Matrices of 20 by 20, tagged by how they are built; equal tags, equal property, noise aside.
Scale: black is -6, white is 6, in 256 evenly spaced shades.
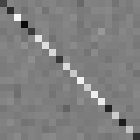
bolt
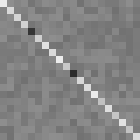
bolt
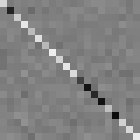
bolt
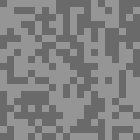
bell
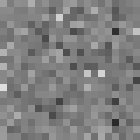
bell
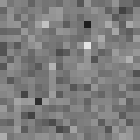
bell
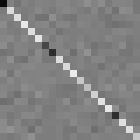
bolt
